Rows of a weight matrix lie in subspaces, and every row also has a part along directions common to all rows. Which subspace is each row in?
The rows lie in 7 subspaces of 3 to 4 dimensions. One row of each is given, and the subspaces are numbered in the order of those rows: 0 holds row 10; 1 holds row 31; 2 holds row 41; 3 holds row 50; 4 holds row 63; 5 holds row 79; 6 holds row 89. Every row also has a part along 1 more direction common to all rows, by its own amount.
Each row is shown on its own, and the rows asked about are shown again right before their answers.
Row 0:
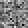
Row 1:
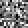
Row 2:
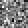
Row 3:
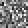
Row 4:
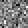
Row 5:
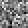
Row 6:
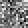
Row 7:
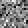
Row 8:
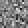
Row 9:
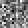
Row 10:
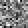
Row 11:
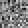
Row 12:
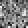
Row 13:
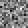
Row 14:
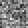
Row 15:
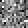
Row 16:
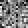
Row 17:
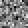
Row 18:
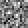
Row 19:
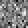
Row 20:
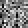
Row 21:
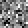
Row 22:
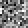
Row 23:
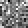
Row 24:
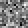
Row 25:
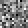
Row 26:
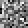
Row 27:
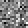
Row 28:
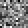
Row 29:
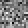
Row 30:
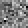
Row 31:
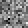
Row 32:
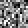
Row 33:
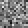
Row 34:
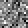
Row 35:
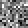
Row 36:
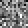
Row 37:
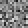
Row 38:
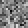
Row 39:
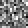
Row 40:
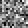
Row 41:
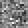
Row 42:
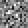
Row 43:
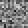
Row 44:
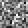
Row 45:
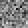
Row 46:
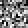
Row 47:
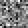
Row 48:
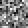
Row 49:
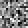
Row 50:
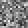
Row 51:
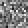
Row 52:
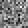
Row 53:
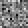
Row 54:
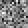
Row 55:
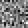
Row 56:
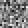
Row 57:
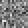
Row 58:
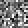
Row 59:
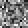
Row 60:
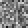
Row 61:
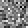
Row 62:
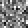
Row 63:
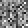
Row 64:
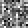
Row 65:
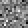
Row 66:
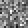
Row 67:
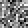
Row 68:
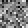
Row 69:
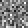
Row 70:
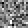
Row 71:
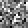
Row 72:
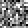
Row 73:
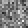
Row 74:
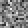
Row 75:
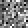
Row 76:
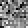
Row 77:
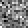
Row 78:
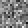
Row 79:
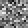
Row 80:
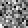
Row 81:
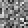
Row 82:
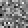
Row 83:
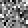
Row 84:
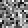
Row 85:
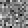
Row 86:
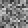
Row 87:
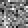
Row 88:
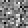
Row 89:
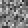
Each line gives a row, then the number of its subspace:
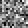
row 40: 6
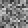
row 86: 5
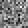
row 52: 1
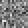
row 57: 4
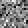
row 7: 5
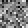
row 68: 5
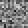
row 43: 4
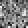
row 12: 2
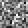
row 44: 4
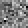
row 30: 1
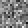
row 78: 1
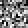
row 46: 4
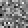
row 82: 2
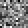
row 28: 0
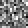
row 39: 6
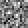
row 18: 1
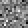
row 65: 5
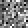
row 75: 1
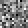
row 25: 0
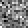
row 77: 2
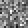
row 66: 3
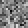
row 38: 3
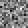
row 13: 6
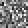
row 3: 6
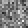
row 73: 5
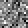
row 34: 1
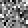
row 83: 5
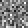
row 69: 4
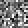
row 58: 5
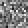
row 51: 6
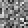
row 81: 3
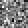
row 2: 3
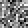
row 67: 3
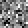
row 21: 1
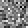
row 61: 1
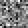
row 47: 0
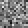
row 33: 4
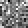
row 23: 2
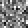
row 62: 5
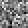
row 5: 4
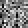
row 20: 0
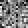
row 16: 2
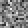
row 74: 3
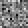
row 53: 0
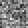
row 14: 2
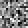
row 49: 5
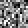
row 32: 1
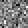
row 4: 1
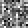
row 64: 0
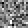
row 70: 4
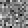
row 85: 0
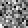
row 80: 5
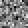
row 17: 6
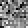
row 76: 2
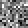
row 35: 3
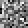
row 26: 3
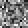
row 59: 0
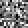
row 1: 2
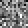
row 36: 2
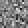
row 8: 2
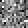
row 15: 3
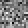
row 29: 4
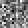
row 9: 0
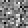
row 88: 1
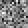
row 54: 5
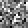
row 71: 4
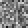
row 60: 6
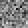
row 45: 2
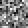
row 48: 6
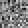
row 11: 0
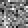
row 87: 6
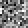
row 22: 3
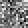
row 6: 3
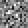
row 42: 1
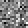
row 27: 1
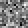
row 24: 3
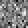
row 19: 2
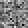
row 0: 4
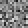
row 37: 5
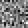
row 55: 4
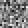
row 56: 0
